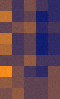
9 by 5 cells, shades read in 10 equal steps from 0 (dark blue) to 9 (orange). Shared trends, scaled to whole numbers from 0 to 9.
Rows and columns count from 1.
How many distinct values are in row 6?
3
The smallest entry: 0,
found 3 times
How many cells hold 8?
0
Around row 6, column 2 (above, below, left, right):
2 4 3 5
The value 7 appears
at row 2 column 1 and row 4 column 1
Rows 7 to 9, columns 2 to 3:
4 2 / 4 3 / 5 3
